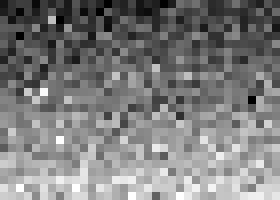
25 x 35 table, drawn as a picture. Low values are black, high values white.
Stripes: none. Slope: up to the bottom. Average level on the scale: 50%. Ninth with the lowest average: top left. Grain: fine.
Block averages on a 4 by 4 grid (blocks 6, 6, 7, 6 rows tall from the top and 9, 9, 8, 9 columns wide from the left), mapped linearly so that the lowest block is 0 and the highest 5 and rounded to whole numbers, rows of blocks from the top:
0000 | 1222 | 3333 | 5555
